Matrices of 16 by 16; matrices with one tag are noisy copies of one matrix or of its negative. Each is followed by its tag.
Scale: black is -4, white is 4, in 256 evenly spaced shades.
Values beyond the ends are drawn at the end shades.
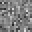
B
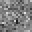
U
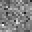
U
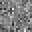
B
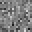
B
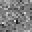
U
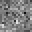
U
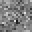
U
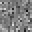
B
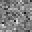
U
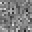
B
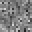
B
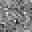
U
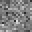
U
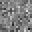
B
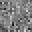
B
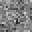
U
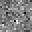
U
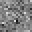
U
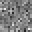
B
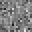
B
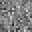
B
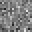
B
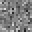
B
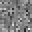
B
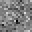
U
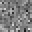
B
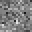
U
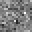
U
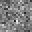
U
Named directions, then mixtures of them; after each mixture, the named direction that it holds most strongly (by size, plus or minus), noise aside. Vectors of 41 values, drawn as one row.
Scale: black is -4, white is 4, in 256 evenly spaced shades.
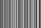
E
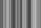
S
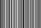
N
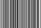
E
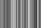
S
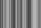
S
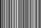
N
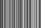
E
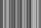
S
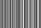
E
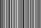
N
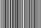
N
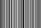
N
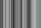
S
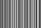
E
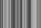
S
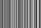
E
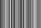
N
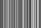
E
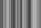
S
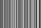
E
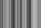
S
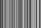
E
